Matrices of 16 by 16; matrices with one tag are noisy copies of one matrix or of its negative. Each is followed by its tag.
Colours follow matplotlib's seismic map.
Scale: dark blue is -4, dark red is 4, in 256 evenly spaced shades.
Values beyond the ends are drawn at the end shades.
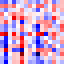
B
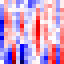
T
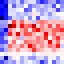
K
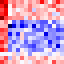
K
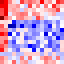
K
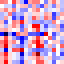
B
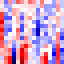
T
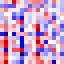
B
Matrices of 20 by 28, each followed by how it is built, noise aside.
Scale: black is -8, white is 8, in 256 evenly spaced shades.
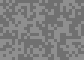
noise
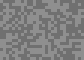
noise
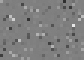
sparse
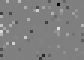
sparse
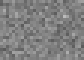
noise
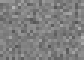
noise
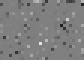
sparse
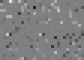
sparse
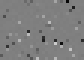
sparse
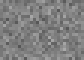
noise
